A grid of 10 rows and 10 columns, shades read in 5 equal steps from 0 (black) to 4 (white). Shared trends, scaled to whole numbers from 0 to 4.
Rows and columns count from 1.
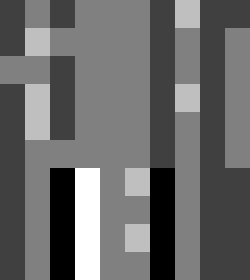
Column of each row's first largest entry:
8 2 1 2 2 2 4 4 4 4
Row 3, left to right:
2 2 1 2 2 2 1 2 1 2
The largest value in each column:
2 3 2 4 2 3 1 3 1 2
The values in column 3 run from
0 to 2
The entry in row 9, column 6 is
3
